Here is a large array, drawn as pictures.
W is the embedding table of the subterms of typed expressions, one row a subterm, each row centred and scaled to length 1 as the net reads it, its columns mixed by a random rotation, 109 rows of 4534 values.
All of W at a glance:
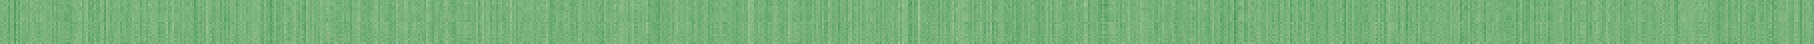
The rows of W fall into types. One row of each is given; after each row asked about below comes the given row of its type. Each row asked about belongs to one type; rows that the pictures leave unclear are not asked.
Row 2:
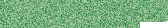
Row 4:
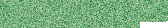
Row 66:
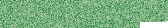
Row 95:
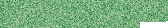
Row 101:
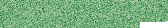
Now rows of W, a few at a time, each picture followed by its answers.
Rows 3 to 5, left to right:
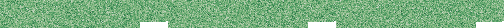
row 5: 2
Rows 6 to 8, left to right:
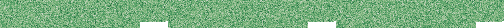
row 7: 101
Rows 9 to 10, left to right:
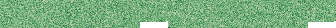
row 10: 95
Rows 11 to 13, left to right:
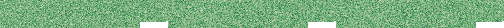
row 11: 2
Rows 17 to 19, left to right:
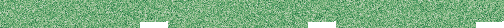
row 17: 2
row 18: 4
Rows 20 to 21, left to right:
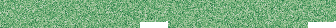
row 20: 2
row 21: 95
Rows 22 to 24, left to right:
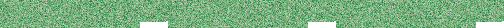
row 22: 4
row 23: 95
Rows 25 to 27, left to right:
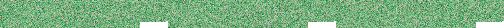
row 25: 101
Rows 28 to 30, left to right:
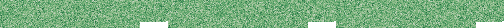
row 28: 101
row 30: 95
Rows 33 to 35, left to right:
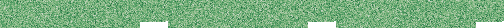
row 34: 95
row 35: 101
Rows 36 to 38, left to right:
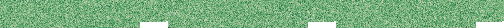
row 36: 66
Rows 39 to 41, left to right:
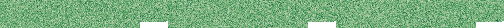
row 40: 95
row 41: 101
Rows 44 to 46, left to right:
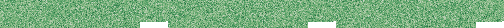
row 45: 101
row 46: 66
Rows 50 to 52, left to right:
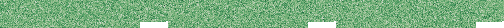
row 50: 95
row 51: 66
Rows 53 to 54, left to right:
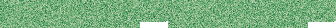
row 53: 2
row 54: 2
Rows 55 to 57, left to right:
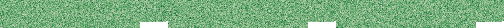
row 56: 4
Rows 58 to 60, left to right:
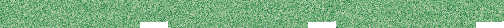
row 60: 95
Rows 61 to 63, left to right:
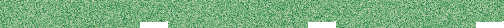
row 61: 101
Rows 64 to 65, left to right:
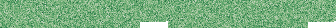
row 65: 66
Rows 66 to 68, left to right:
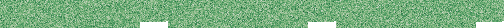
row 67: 95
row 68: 2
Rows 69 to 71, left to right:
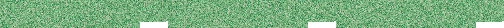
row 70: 95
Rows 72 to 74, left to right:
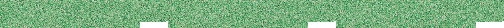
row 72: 101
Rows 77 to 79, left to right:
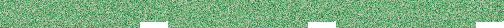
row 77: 2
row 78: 2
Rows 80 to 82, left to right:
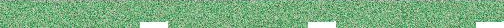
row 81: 66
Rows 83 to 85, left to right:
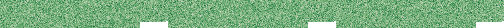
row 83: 66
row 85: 66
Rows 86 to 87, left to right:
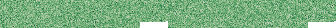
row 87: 95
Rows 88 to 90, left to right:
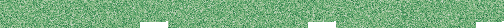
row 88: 2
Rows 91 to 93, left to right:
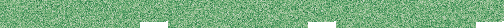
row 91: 2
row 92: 95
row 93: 66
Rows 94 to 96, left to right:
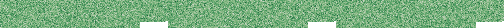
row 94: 101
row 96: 66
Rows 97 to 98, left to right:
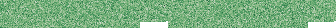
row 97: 95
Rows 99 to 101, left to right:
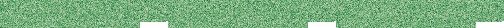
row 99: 95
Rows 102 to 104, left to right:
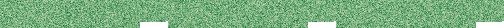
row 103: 66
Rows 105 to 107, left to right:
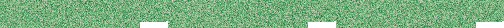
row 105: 2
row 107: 2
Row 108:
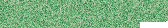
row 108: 2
